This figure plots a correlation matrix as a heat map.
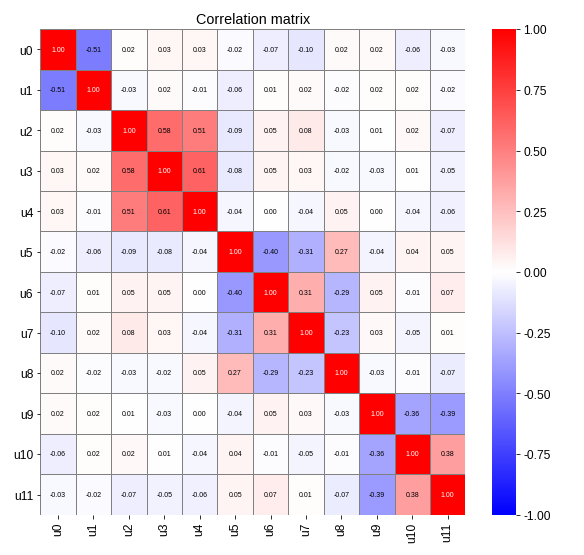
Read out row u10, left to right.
-0.06 0.02 0.02 0.01 -0.04 0.04 -0.01 -0.05 -0.01 -0.36 1.00 0.38
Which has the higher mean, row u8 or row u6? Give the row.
u6
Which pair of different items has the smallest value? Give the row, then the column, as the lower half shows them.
u1, u0
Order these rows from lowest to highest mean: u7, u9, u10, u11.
u9, u7, u11, u10
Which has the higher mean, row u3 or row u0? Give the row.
u3
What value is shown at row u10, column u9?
-0.36
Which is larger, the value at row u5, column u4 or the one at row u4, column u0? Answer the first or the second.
the second
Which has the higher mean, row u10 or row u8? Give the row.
u10
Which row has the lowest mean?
u9
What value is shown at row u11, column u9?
-0.39
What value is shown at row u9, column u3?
-0.03
